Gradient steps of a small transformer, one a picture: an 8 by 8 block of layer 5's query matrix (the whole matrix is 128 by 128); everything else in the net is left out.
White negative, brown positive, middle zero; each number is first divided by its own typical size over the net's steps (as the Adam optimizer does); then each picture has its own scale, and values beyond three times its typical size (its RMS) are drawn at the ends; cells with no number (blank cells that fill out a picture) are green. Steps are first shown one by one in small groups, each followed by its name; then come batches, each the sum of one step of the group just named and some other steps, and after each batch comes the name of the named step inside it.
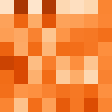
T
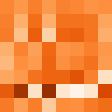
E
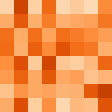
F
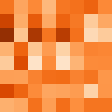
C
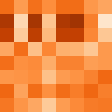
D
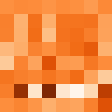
E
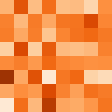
T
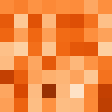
D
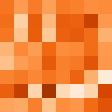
E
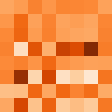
F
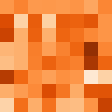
C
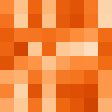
D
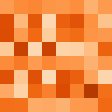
D
